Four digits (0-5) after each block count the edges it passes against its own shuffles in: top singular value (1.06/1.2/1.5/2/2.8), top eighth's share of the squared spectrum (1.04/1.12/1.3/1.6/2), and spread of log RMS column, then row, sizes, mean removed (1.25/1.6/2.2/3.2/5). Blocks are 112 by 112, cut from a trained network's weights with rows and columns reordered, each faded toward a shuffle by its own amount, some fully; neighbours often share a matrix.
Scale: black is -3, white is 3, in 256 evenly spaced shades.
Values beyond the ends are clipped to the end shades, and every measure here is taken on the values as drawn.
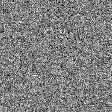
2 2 1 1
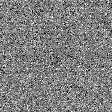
1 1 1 0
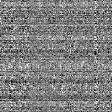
4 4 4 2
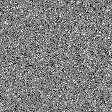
0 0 0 0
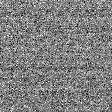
2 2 1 0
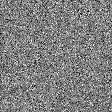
0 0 0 0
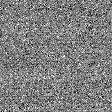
1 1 1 0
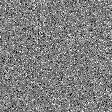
0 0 0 0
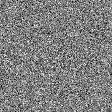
2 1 0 0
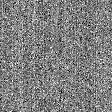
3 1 0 1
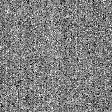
2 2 0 0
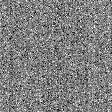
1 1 0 0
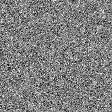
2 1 0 0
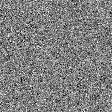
0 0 0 0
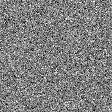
0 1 0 0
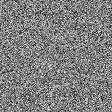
3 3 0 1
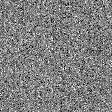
1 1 0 0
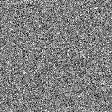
2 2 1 0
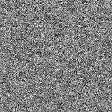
3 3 1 1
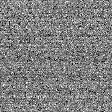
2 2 1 0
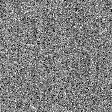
1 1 0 0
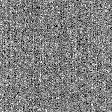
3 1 0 1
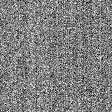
2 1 0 1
